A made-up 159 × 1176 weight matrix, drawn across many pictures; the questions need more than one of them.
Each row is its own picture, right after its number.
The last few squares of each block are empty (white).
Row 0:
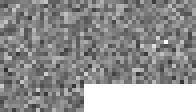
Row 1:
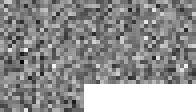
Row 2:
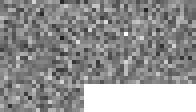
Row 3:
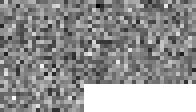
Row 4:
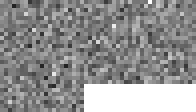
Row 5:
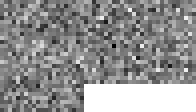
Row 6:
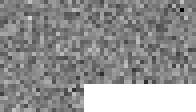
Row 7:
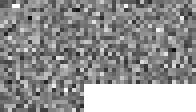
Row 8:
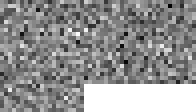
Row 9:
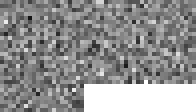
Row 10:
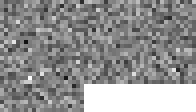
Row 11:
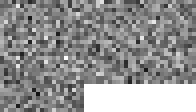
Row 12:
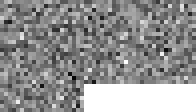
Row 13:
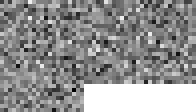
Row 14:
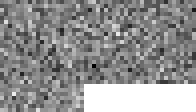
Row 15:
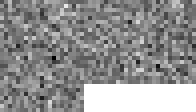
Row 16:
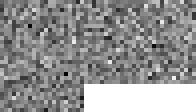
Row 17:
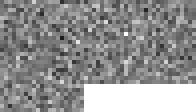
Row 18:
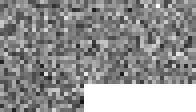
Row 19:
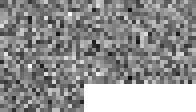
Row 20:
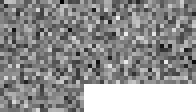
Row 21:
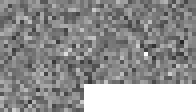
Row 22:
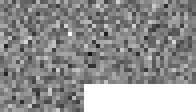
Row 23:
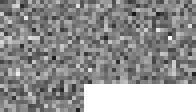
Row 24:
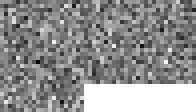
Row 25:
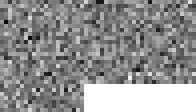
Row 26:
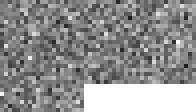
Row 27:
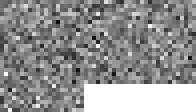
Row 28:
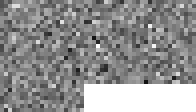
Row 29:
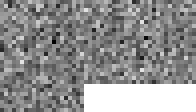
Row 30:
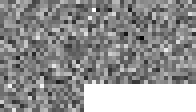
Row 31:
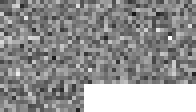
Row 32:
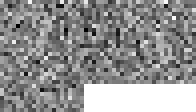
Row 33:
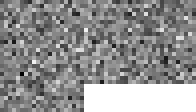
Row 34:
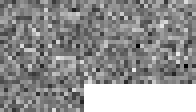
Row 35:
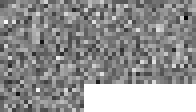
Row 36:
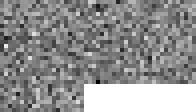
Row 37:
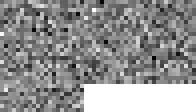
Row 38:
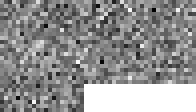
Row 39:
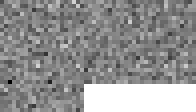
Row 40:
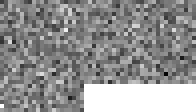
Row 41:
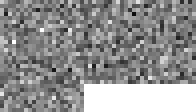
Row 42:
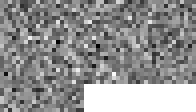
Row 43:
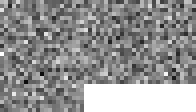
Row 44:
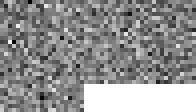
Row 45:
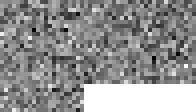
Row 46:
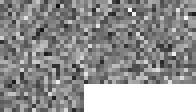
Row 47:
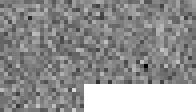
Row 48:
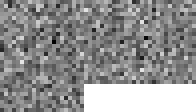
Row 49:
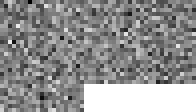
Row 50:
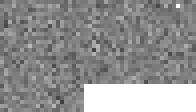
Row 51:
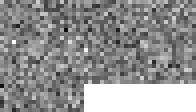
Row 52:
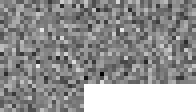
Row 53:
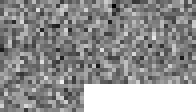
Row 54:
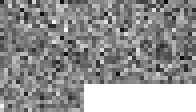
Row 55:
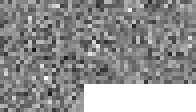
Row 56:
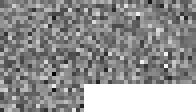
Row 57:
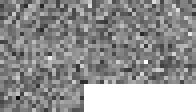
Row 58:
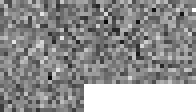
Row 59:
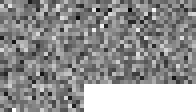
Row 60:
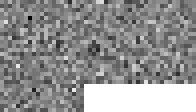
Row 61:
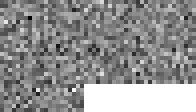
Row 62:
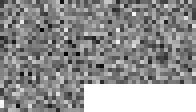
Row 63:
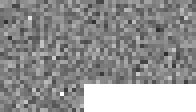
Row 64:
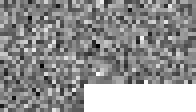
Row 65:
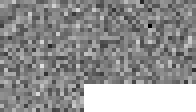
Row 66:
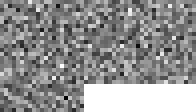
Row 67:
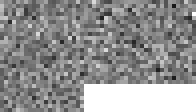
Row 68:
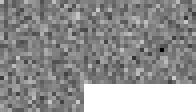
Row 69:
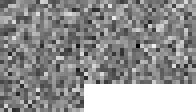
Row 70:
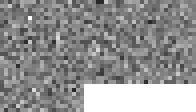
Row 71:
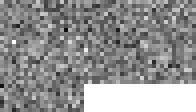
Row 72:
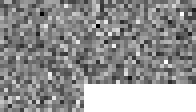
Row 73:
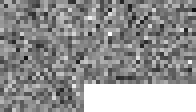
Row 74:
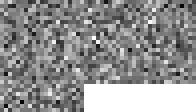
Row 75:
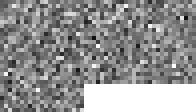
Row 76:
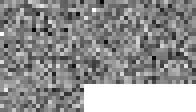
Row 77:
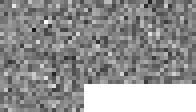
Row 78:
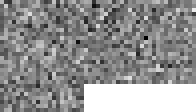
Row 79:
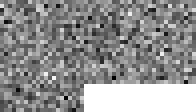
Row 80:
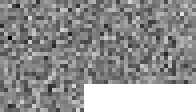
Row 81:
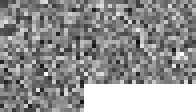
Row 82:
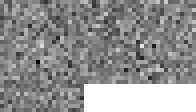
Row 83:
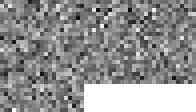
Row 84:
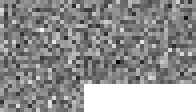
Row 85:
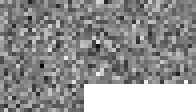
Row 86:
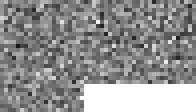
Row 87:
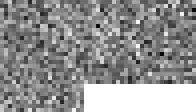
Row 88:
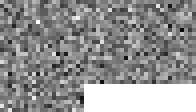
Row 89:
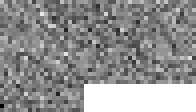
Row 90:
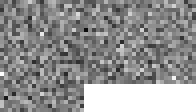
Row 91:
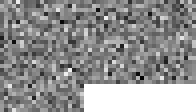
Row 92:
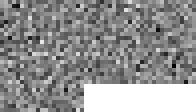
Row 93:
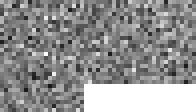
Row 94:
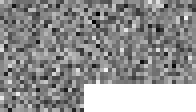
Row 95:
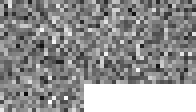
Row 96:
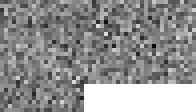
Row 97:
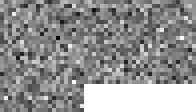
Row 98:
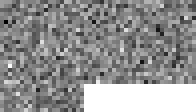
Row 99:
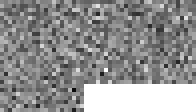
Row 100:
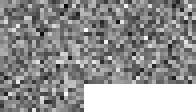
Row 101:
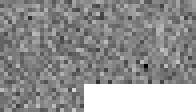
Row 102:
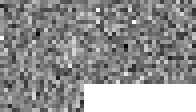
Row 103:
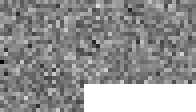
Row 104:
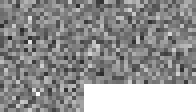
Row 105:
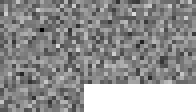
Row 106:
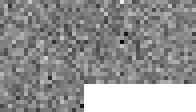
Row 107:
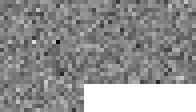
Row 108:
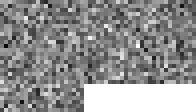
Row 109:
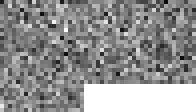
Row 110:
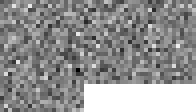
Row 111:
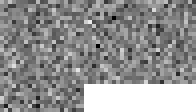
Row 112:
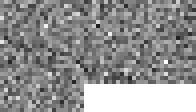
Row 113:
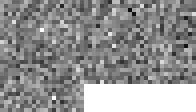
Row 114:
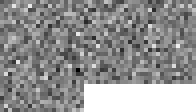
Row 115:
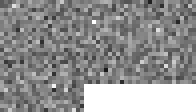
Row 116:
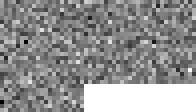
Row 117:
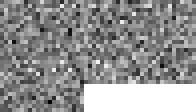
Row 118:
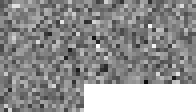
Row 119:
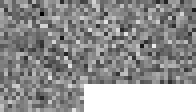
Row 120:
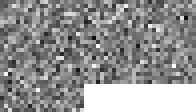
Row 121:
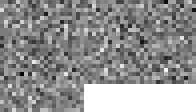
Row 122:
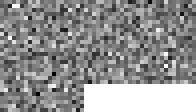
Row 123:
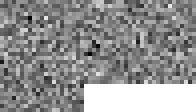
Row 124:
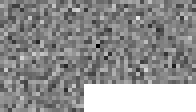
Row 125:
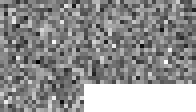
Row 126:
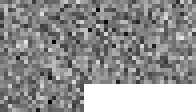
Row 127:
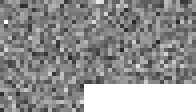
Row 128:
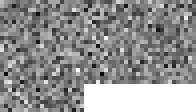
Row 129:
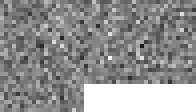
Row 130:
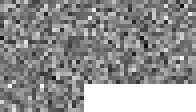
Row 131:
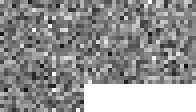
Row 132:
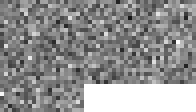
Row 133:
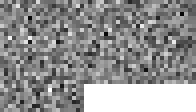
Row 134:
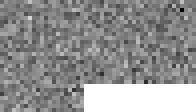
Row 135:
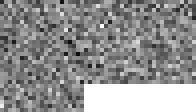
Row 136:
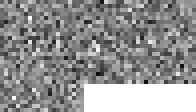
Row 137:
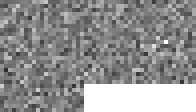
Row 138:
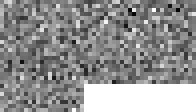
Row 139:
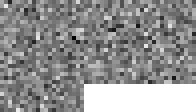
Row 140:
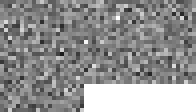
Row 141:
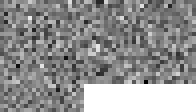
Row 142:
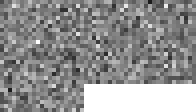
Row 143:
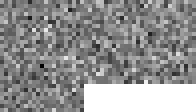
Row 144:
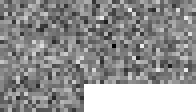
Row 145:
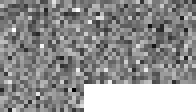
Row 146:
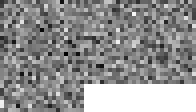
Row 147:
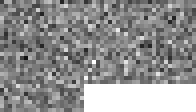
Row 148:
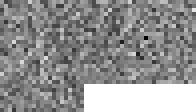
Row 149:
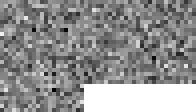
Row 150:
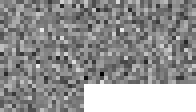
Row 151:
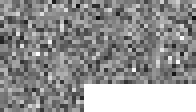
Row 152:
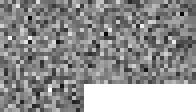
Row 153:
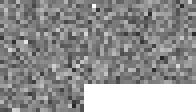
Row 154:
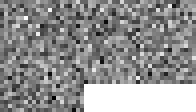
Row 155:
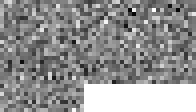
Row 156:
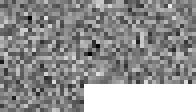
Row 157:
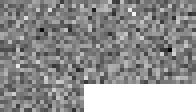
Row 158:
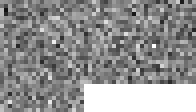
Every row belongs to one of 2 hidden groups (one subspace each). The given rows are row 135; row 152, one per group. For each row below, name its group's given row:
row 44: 135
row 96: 135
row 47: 152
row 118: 152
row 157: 135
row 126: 135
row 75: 152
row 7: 152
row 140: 152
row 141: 152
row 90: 135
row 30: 135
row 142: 152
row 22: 152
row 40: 135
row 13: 152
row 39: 152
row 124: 152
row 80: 152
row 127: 152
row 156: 152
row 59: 135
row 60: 152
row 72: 135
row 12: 135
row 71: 135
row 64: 152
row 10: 135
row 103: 152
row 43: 135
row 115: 152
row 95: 135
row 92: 152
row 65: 152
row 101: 152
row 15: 135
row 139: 135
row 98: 152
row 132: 152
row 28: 152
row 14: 135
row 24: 135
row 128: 152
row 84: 135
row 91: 135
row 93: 152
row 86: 135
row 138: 135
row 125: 135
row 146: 135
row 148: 135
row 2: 135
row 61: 152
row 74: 152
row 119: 135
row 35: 152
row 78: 135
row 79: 135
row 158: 135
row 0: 152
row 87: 135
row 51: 135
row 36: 152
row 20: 135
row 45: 152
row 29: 135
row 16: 135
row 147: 135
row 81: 152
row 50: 152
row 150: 135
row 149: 152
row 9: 152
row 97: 135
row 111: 152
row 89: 135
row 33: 135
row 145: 152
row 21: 152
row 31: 152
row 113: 135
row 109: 135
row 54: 135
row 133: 152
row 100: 135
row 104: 152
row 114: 152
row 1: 135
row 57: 135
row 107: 135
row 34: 152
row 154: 135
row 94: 152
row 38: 135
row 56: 152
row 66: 135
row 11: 152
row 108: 152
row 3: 152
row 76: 152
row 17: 135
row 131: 152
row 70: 152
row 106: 135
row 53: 135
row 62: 135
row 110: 152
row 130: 135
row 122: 152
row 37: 152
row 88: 135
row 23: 152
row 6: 152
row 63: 152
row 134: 152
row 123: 152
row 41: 135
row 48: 135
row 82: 135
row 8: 135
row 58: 135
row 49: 135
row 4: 152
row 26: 152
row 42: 152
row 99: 152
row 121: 135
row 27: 152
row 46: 135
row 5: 135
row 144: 135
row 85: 152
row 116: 135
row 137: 152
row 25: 152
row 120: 152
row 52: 135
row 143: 152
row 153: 135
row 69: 152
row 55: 152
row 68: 135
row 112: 135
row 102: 135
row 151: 152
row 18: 152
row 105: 135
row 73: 135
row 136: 152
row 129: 135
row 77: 152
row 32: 135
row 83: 135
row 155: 135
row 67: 135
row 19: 152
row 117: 135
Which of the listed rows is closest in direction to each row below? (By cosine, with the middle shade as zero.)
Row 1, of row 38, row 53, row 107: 107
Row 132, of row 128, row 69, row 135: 69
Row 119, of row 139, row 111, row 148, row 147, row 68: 147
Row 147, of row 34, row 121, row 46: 121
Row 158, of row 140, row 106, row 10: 10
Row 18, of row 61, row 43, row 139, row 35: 61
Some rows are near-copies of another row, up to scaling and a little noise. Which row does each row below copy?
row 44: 49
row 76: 37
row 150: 52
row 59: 83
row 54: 109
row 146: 62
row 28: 118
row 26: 132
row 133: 152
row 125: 24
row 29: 48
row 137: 0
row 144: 5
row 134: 6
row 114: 110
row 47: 101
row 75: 120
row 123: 156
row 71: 51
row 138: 155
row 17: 2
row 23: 31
